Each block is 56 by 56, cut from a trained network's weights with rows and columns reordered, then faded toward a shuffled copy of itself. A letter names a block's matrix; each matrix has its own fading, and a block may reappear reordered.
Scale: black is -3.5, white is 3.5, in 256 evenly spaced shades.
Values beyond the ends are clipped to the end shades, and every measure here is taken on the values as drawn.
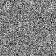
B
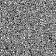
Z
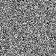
B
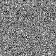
B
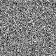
B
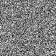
B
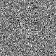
Z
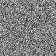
B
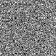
B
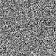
B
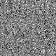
Z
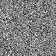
Z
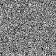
B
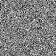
Z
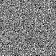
B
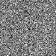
B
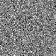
Z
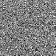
Z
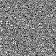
Z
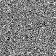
Z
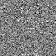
Z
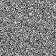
B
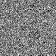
B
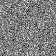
Z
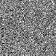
Z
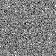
Z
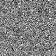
Z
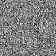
B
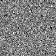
Z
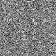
Z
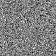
Z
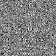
Z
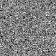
Z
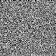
B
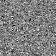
Z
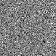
Z
